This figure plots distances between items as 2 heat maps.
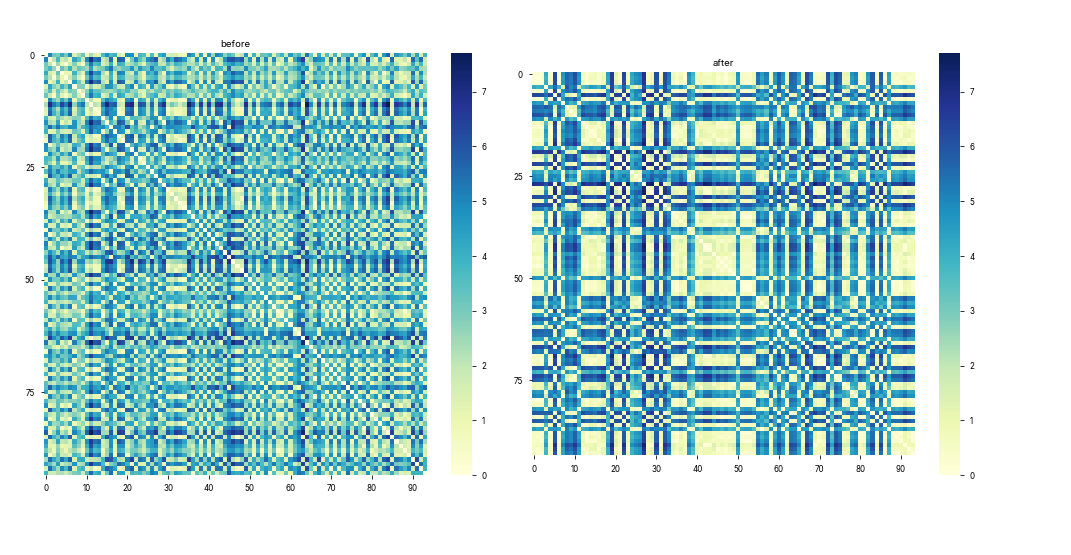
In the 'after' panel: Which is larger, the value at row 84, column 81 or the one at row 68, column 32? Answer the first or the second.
the second
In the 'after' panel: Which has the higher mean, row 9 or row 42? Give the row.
9
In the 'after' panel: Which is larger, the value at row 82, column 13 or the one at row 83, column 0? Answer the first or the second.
the second
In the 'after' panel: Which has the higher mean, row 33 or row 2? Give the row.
33
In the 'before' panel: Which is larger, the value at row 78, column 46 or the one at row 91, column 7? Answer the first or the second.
the first
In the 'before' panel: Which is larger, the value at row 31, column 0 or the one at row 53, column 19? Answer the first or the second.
the second
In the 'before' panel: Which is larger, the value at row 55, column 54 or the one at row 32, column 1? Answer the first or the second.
the second
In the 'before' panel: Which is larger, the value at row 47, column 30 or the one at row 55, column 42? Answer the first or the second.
the second
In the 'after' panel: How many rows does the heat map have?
94
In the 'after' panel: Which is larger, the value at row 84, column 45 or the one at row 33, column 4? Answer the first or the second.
the second
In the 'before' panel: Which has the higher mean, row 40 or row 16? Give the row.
16
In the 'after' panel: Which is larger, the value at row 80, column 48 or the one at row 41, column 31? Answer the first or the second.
the second
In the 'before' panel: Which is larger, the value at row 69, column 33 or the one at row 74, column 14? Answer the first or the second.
the second
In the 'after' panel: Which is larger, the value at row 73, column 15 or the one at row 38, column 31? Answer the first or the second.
the second
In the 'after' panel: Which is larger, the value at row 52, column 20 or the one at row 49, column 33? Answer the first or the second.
the second
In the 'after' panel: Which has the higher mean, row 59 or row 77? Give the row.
59
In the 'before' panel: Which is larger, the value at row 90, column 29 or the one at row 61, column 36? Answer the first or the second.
the first
